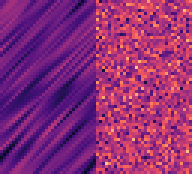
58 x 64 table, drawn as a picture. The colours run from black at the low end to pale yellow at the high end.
The table splits into one row of 2 panels. Panel 1,1: low, slanting up to the right. Panel 1,2: middling, fine-grained, strong in contrast.
